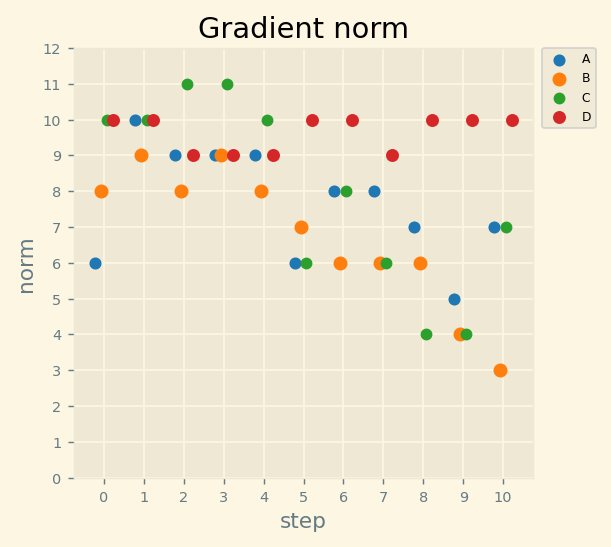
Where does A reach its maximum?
1
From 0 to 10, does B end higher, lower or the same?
lower
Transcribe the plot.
Title: Gradient norm
x-axis: step, ticks 0 1 2 3 4 5 6 7 8 9 10
y-axis: norm, ticks 0 1 2 3 4 5 6 7 8 9 10 11 12
Legend: A, B, C, D
Values:
A: 6 10 9 9 9 6 8 8 7 5 7
B: 8 9 8 9 8 7 6 6 6 4 3
C: 10 10 11 11 10 6 8 6 4 4 7
D: 10 10 9 9 9 10 10 9 10 10 10
